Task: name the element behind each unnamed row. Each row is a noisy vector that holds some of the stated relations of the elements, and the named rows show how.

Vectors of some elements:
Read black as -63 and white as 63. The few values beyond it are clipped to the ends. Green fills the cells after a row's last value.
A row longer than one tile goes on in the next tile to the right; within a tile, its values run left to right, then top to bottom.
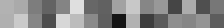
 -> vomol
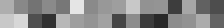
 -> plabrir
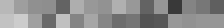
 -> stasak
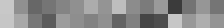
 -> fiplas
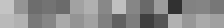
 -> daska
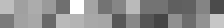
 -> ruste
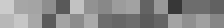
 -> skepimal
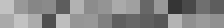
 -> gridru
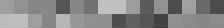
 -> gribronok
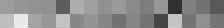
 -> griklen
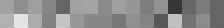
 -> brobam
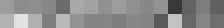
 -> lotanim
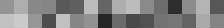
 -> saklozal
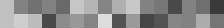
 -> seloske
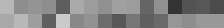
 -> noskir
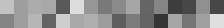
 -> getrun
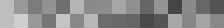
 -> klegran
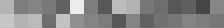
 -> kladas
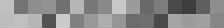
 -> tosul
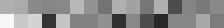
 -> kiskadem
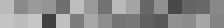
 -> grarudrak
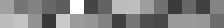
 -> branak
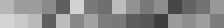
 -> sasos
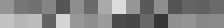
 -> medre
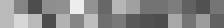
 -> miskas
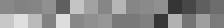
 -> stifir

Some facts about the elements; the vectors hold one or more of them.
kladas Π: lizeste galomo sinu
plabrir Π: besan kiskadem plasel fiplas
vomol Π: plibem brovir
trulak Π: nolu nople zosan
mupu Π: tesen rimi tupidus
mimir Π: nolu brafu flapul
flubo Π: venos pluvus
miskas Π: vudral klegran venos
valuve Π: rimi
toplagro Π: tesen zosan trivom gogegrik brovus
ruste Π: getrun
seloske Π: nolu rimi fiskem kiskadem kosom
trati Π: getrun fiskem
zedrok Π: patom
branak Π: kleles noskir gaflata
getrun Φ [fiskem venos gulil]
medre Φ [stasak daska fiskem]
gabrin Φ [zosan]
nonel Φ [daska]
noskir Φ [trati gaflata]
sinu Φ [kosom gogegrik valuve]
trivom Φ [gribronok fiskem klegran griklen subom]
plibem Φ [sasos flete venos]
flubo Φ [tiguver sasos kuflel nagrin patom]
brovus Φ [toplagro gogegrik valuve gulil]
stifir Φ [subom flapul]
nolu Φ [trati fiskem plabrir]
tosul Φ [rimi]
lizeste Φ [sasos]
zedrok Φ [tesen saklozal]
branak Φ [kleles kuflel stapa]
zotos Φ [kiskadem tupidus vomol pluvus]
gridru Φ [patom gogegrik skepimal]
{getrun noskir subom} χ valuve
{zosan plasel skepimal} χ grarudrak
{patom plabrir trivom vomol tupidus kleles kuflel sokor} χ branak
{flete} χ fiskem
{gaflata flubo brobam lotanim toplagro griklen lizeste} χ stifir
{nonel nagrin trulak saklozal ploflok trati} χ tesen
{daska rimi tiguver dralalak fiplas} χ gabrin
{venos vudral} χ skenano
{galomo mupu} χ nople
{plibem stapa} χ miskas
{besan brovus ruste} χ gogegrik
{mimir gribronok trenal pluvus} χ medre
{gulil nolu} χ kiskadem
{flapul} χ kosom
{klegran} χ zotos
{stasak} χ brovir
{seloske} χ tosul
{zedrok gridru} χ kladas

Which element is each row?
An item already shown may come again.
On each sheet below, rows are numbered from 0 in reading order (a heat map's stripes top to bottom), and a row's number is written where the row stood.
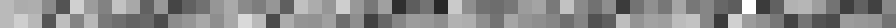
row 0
gogegrik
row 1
nolu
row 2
dralalak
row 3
branak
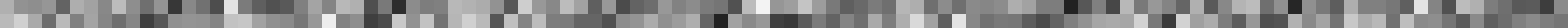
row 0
flapul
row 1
rimi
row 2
gogegrik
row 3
zedrok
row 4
nonel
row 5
sokor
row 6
kladas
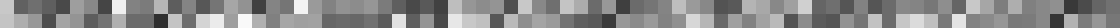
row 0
gabrin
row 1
flubo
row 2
kosom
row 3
mupu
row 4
stifir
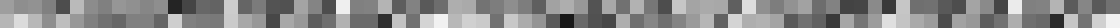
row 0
lizeste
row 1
gabrin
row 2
pluvus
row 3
getrun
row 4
gabrin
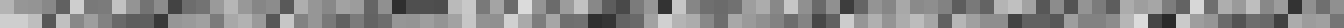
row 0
sasos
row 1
noskir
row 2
trati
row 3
dralalak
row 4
trenal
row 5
patom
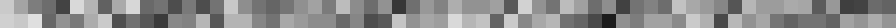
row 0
valuve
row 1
dralalak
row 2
fiskem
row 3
brovus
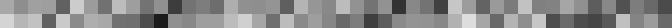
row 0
fiskem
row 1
flapul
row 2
venos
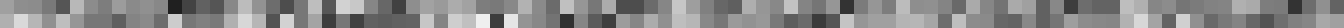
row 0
lizeste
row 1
tesen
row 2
zotos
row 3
tiguver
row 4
galomo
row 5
ploflok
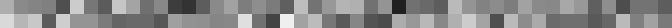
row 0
sinu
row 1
trivom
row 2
vudral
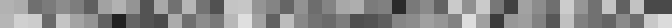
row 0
pluvus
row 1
nagrin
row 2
zosan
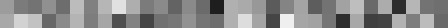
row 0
mimir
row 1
tupidus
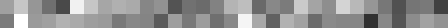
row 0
toplagro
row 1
trulak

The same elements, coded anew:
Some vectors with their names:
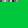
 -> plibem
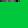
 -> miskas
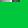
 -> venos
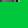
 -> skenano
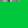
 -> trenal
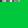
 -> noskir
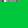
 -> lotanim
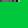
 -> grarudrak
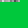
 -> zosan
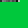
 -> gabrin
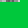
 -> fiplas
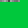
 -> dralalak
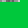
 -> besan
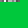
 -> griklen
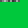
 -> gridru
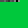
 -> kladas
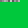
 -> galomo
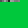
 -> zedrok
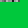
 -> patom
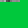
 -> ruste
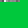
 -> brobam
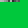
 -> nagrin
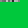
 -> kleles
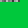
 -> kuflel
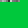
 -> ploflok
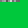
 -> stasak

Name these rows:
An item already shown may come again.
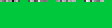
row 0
patom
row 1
nonel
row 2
tupidus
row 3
nolu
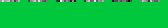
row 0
zosan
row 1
vudral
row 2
flubo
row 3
noskir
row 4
miskas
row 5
ploflok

